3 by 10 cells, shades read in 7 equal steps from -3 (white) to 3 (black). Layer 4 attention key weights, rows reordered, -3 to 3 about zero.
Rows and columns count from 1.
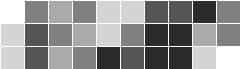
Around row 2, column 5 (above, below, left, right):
-2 2 -1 0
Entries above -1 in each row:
6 6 6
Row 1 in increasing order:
-3 -2 -2 -1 0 0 0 1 1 2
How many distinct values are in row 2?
5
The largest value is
2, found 6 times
